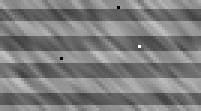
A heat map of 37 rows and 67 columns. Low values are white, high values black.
Lone odd cells: 3, 2 higher and 1 lower than their neighbours. Stripes: horizontal, repeating 4 times. Average level on the scale: 50%.
